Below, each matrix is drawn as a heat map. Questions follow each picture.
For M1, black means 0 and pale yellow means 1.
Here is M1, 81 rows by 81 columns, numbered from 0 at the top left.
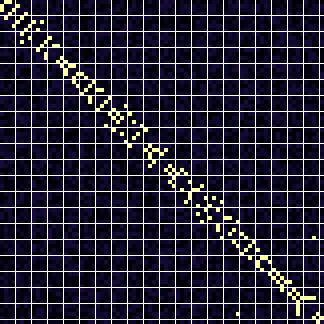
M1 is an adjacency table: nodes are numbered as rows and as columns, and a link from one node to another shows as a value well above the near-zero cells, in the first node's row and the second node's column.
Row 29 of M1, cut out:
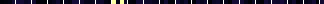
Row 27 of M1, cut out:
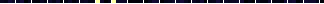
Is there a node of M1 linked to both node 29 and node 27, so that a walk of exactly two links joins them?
yes
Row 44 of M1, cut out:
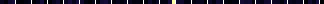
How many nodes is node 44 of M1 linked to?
1
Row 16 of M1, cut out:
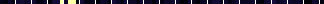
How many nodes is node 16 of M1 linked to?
3
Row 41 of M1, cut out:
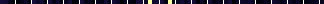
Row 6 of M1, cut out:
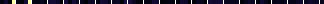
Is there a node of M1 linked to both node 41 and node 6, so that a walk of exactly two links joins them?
no
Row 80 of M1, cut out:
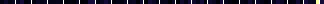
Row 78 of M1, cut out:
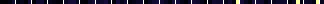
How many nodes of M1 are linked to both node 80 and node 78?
1
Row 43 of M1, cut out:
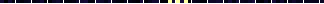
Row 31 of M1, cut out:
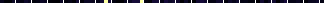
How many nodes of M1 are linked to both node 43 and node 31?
0
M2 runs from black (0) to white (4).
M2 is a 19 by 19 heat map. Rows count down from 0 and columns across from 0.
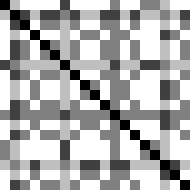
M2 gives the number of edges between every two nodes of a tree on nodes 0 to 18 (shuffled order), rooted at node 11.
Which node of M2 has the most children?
1
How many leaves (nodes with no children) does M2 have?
15
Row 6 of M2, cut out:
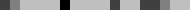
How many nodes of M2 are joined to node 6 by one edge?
4
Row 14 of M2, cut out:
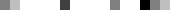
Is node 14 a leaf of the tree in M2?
yes
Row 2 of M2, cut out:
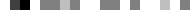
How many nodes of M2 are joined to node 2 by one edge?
1
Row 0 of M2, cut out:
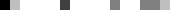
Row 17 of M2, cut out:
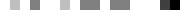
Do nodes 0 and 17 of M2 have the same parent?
no
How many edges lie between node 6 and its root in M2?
1
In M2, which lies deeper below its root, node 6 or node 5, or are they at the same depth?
node 5
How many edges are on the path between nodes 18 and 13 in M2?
2
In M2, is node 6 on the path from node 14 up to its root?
yes
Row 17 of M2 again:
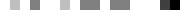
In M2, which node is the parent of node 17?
16
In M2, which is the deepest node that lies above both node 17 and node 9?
16
